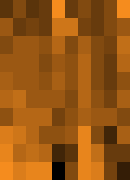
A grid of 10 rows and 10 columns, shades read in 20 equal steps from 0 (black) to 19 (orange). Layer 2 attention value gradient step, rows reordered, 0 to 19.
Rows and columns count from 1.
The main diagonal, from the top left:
7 8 12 10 13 10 13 10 8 4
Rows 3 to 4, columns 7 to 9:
13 10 9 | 14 10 8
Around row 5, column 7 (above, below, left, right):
14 14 11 10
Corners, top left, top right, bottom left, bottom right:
7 19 19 4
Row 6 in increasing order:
9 10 11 12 12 12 13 14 14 15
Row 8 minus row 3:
7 4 2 0 -3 2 5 0 -4 -2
